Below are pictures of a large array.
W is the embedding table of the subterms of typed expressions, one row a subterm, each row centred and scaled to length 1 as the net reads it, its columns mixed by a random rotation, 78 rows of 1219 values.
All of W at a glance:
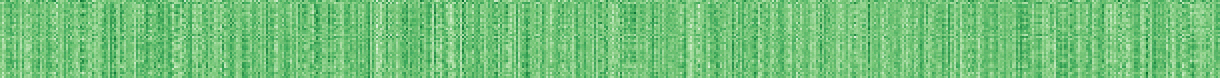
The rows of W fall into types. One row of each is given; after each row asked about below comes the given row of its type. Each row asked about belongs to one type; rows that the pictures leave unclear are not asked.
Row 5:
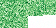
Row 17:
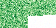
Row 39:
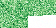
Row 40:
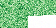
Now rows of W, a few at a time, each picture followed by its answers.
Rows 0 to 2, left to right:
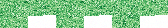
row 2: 5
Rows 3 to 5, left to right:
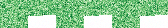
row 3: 40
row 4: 17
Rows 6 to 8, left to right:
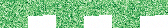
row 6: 5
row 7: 17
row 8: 39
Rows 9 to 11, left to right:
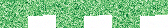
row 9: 5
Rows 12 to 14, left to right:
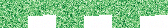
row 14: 5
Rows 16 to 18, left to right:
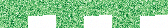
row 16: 5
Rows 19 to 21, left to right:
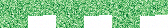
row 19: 39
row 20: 39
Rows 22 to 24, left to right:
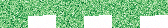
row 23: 5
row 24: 40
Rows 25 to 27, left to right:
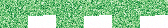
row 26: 17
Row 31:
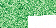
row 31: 40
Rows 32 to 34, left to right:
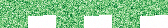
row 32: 40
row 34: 40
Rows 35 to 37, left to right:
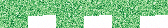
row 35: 5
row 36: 17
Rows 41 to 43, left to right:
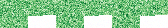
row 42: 17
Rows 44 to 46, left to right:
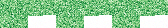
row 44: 39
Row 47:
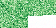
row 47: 39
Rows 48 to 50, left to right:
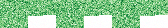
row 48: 40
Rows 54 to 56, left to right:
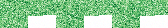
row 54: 40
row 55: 39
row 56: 39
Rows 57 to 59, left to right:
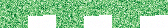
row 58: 17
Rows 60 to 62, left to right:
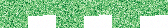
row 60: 5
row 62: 40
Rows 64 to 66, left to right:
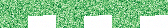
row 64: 39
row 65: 40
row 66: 40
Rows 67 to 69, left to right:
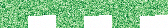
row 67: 40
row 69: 17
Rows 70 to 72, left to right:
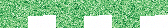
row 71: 40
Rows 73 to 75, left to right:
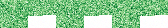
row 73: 39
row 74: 39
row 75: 40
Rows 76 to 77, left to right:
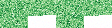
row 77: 5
